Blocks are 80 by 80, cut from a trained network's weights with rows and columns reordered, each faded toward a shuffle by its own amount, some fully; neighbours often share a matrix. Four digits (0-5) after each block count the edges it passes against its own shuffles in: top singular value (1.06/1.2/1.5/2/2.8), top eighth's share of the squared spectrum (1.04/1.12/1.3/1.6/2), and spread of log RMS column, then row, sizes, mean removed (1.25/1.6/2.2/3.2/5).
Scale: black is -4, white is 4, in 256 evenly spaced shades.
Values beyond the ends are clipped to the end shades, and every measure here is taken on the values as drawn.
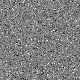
0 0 0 0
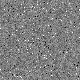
0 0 0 0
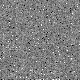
1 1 0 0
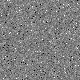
0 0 0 0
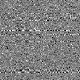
4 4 0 3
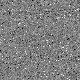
0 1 0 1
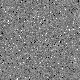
0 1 0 0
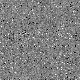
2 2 0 2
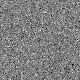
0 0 0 0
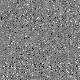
2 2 0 1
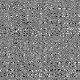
3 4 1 3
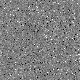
1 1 0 1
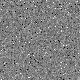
0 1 0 0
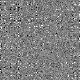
3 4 3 2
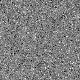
2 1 0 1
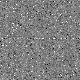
2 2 0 1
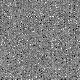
2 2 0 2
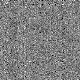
2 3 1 2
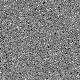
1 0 0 0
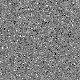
1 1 1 0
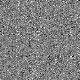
2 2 1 2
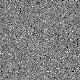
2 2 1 1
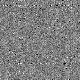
2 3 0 2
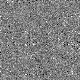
2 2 1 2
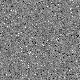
2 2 1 0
